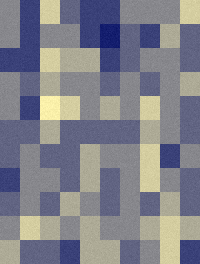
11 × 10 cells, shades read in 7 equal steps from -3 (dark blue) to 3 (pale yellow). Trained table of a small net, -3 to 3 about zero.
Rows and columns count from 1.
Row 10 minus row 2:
0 4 1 0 3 3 1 3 1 2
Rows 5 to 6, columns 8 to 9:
2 0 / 1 0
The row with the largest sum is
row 10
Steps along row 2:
down up same down down up down up down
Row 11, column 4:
-2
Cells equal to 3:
1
